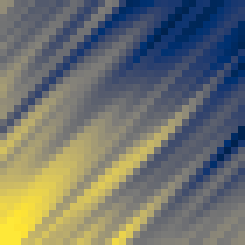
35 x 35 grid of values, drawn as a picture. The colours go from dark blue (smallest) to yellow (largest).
The bottom left is the ninth with the highest average. Streaks slant up to the right. No row or column stands out. The top right is the ninth with the lowest average. Values rise toward the bottom left.
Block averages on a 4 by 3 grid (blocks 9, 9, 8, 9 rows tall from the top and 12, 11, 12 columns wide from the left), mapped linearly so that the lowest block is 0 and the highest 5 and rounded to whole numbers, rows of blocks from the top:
210
321
431
542
